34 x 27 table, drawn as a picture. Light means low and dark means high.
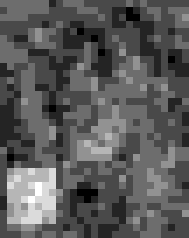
Neither half mirrors the other. An odd patch, lower than its surroundings, sits in the bottom left. Values change most from cell to cell in the bottom left. The ninth with the lowest average is the bottom left. The field is mottled with small blotches.
